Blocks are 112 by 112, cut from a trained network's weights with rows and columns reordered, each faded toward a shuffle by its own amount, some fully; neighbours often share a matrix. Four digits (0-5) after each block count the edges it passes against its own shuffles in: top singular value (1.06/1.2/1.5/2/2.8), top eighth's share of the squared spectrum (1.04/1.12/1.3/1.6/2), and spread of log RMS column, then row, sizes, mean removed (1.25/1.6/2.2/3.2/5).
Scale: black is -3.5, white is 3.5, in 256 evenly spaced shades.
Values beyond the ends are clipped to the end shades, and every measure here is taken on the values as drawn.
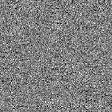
3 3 2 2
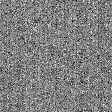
2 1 0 0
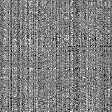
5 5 3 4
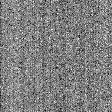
3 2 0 1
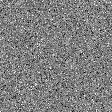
0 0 0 0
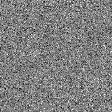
2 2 0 1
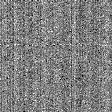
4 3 1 2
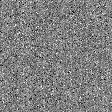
1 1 0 0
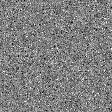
0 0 0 0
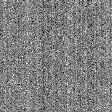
3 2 1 1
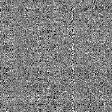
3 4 4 1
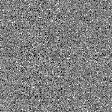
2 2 2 0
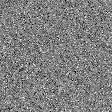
0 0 0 0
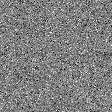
0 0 0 0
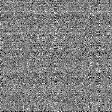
3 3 3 2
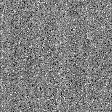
1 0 0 0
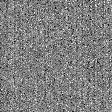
2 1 0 0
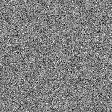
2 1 0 0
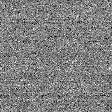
2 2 1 0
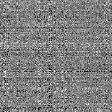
3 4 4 2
